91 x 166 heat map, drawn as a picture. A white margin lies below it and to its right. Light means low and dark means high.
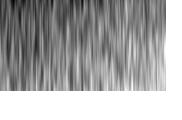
Ninth with the highest average: top left. Grain: streaks running down. Mirror symmetry: none. Slope: up to the top left. Average level on the scale: 50%.
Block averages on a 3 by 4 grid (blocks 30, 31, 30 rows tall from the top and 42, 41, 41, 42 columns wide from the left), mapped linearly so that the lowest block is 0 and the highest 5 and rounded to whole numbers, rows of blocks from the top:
5 4 3 3
4 3 2 1
3 2 1 0
